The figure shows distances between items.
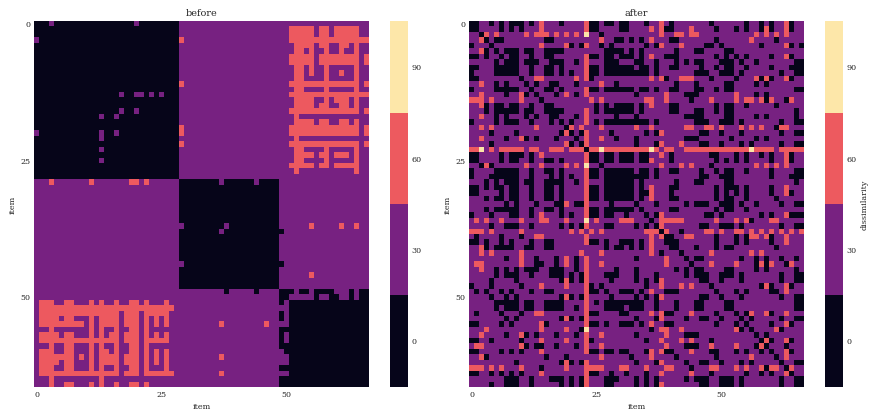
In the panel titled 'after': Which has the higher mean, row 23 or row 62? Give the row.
23
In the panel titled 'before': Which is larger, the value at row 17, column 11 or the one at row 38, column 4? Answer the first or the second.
the second
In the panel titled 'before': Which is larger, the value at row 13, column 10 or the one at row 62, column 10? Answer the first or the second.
the second
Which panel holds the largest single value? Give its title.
after
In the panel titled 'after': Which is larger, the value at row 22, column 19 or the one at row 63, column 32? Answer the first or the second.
the first
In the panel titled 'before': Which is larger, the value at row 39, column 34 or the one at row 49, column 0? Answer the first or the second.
the second
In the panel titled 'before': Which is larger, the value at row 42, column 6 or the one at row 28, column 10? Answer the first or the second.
the first
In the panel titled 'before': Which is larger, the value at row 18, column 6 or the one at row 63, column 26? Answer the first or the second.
the second
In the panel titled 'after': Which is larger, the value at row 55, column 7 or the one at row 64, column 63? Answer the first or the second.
the second
